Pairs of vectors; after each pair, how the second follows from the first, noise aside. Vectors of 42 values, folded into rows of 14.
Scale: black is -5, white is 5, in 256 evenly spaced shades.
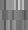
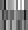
scaled up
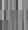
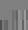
partly zeroed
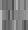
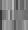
negated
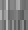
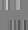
partly zeroed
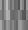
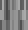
negated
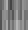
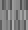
shuffled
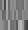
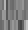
negated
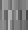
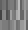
reversed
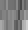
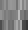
negated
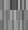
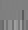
partly zeroed
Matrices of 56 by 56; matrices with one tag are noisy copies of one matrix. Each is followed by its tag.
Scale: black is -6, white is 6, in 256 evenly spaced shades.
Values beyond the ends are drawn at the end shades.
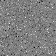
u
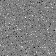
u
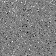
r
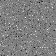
u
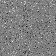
r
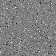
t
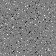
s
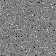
u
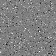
t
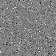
t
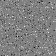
u
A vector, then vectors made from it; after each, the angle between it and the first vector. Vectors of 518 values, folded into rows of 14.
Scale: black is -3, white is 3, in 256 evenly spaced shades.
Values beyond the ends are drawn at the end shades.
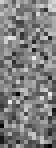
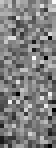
nearly parallel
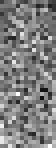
nearly opposite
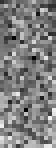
nearly opposite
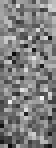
nearly parallel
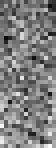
nearly opposite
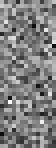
partly aligned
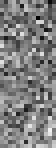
partly opposed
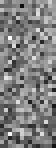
partly aligned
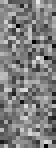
partly aligned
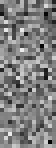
orthogonal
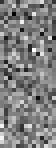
partly opposed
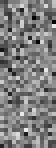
orthogonal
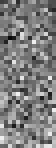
nearly opposite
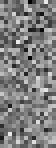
orthogonal
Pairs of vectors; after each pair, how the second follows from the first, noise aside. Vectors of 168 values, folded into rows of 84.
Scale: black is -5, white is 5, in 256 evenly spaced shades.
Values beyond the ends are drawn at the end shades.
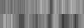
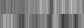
copied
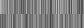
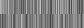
copied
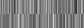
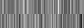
wrapped around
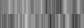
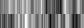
scaled up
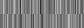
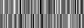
scaled up
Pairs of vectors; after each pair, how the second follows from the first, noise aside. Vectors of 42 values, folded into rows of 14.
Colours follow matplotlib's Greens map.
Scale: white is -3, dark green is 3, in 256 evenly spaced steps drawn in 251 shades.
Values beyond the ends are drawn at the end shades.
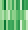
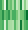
negated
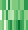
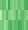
shrunk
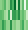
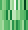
negated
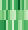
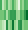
negated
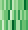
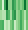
shuffled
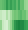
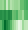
negated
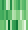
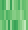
shrunk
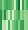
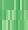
shrunk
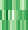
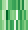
shuffled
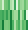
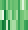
shuffled
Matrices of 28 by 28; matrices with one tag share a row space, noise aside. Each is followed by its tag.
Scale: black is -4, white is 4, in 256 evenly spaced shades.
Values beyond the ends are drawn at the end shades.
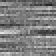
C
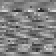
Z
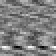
Z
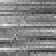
C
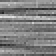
C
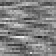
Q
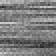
C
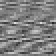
Z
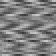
Z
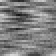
Q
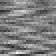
Q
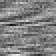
Q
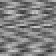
Z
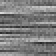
C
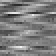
Q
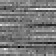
C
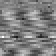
Z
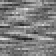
Q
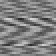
Z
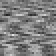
Z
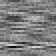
Q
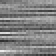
C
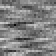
Q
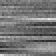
C
